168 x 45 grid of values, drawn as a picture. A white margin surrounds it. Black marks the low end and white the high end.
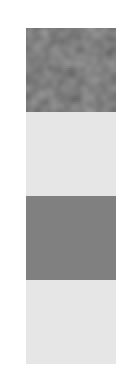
It is made of 4 by 1 panels. Panel 1,1: middling, blotchy, faint in contrast. Panel 2,1: very high, flat. Panel 3,1: middling, flat. Panel 4,1: very high, flat.
